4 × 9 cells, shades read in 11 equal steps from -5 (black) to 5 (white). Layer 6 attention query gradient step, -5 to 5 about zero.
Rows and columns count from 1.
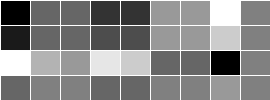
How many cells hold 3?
2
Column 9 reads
0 0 0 0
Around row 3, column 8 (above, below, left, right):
3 1 -1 0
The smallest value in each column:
-5 -1 -1 -3 -3 -1 -1 -5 0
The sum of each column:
-5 0 -1 -2 -3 1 1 4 0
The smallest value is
-5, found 2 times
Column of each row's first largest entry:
8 8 1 8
